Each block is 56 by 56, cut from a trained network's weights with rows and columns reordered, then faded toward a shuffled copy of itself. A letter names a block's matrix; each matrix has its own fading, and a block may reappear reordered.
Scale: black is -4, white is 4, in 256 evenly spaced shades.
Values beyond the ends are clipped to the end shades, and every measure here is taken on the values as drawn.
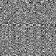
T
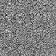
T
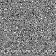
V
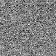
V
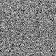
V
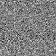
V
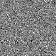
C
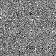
V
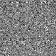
V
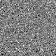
C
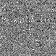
V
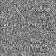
T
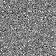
V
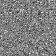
V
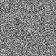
T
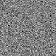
T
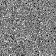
C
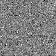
C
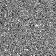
V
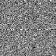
T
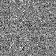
V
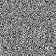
T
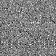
V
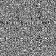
T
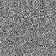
T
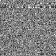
T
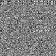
T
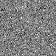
C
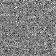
V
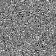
C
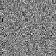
T
